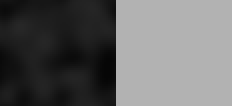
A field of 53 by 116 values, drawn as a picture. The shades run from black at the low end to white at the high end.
It is made of 1 by 2 panels. Panel 1,1: very low, smooth, faint in contrast. Panel 1,2: high, flat.
